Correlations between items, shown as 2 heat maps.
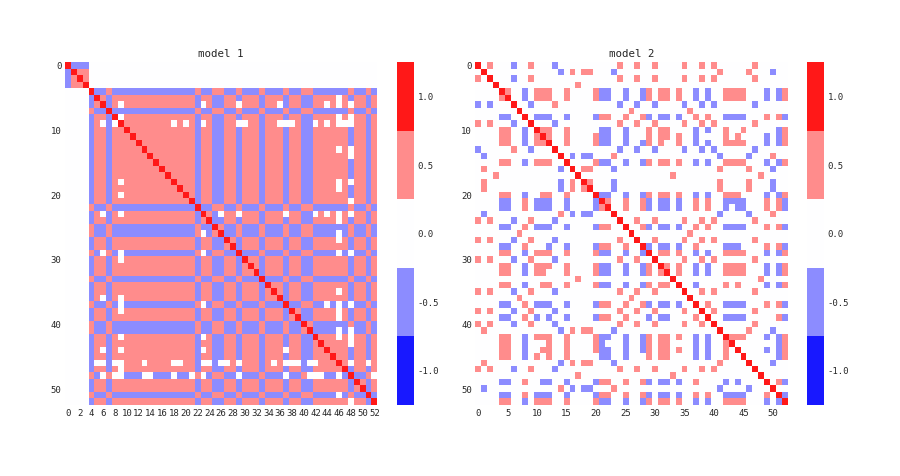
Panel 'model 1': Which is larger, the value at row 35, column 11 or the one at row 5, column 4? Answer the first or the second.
the first
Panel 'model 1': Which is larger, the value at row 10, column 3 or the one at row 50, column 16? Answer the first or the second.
the second
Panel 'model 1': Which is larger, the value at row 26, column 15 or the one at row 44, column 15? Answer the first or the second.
the second
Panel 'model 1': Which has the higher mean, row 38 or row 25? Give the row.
38
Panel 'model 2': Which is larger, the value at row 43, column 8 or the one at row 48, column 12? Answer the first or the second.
the second
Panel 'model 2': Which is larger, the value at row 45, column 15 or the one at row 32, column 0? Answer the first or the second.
the first
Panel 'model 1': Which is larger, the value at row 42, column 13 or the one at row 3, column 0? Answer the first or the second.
the first
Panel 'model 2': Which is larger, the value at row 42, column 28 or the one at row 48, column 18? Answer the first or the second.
the second
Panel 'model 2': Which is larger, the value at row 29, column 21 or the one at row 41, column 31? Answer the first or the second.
the second
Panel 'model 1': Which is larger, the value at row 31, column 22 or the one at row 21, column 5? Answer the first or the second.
the second
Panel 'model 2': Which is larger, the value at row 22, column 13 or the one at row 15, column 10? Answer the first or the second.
the second
